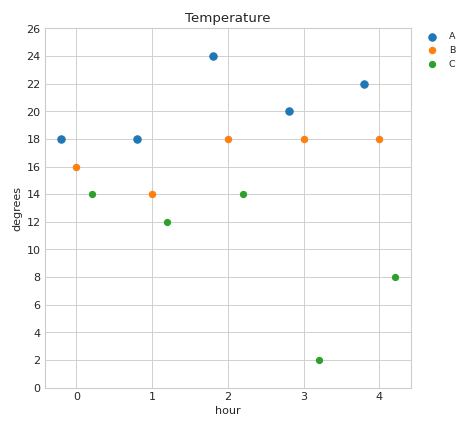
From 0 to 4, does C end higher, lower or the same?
lower
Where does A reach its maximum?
2
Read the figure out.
Title: Temperature
x-axis: hour, ticks 0 1 2 3 4
y-axis: degrees, ticks 0 2 4 6 8 10 12 14 16 18 20 22 24 26
Legend: A, B, C
Values:
A: 18 18 24 20 22
B: 16 14 18 18 18
C: 14 12 14 2 8
